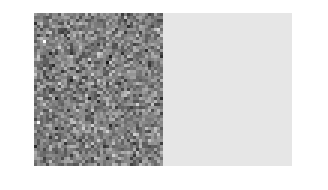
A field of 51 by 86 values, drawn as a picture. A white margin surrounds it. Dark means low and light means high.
It is made of 1 by 2 panels. Panel 1,1: middling, fine-grained, strong in contrast. Panel 1,2: very high, flat.
